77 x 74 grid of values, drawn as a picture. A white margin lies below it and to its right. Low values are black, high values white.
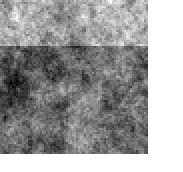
Average level on the scale: 50%. Ninth with the highest average: top right. Histogram: bell-shaped. Ninth with the lowest average: middle left. Seam: horizontal, 30% of the way down, the top part higher. Stripes: none.
